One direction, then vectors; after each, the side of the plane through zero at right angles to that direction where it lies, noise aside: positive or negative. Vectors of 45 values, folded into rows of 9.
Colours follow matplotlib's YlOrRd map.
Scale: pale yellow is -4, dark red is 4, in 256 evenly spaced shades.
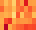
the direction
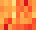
positive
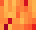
positive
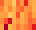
positive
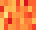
positive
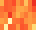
negative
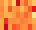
positive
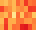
positive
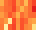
negative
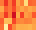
negative
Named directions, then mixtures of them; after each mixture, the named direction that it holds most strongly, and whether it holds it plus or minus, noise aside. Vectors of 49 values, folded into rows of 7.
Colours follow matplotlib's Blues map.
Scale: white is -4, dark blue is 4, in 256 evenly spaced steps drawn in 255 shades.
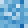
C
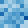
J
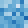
C, plus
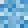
J, minus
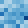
J, plus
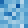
C, minus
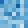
C, minus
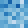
C, minus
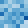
J, plus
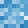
J, minus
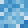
J, minus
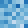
C, minus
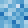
J, plus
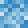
J, minus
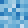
C, minus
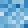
J, minus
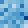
J, plus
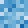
J, minus
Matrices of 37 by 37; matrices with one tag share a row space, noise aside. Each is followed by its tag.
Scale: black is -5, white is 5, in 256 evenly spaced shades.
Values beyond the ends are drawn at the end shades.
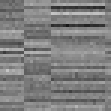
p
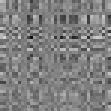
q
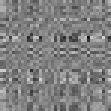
q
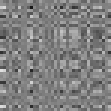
q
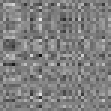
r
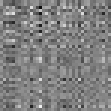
r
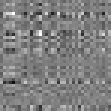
r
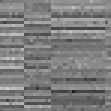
p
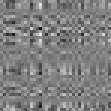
r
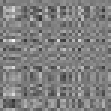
r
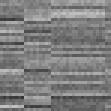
p
